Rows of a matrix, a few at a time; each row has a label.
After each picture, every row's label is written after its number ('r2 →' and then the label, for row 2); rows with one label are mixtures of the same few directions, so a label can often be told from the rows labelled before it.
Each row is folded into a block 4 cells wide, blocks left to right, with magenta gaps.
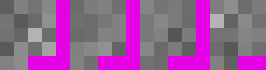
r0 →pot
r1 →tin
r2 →pot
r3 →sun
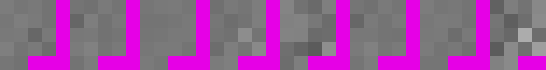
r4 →pot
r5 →sun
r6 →tin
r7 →pot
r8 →tin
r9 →sun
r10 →pot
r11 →pot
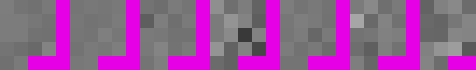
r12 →tin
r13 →pot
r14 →sun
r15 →pot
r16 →pot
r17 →sun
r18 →tin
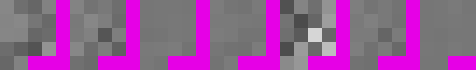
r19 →tin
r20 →pot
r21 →tin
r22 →tin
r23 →pot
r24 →pot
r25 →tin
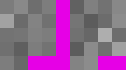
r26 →sun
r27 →pot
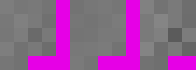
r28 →pot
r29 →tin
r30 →pot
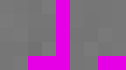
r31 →tin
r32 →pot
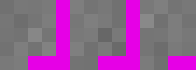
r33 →pot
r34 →pot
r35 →sun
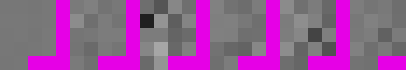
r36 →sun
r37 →sun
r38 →sun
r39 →tin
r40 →pot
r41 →pot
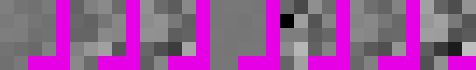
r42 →tin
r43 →tin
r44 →tin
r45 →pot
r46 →sun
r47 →tin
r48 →tin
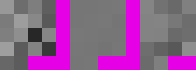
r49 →pot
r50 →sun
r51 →tin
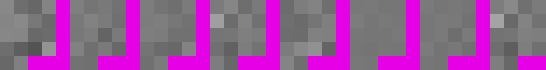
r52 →tin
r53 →pot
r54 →tin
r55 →sun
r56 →tin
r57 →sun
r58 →pot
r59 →sun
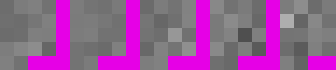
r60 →tin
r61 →tin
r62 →pot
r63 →pot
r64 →sun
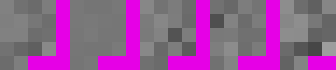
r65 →tin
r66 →tin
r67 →pot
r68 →sun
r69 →tin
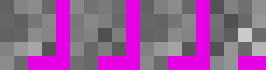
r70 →tin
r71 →pot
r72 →tin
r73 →pot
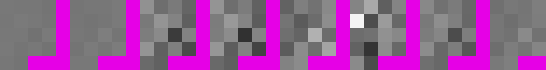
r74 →pot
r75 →pot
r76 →pot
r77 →pot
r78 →pot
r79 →sun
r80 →pot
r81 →pot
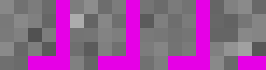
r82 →pot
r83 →sun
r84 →sun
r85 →tin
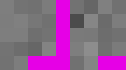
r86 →tin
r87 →sun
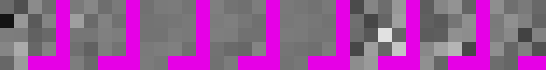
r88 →sun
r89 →sun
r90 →tin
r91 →tin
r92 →tin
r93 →pot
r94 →tin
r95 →pot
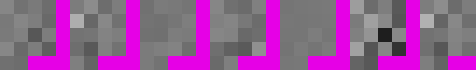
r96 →pot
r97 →sun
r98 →tin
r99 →tin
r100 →pot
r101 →pot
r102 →sun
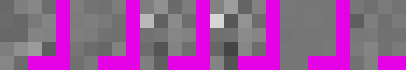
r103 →tin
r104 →tin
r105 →sun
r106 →sun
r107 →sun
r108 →sun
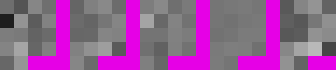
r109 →sun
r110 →tin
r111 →sun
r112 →tin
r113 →tin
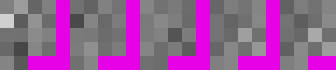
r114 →sun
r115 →sun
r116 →pot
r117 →pot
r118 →pot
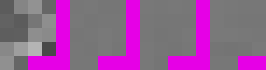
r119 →tin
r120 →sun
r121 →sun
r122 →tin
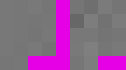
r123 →pot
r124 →sun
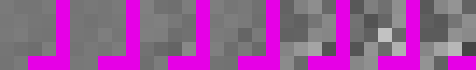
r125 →tin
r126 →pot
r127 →tin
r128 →pot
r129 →tin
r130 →pot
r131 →tin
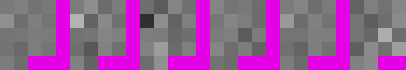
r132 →sun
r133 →sun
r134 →sun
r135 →pot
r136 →sun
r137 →pot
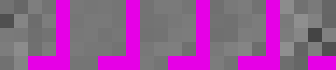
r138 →sun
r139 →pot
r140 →tin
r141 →tin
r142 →pot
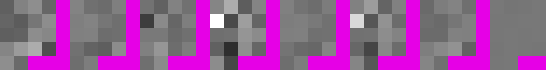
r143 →tin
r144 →tin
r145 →sun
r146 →sun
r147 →tin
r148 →sun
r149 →tin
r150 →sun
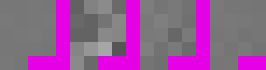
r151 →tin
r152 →tin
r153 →pot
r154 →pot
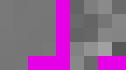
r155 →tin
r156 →tin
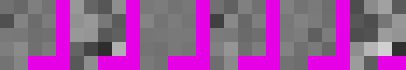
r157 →sun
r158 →tin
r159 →sun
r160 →sun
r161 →pot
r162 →tin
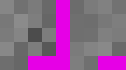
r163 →pot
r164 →tin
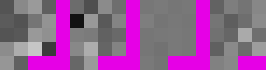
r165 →tin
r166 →sun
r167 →sun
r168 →pot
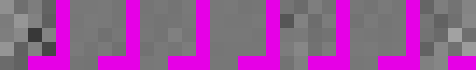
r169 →pot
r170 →pot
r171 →pot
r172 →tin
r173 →sun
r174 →sun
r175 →pot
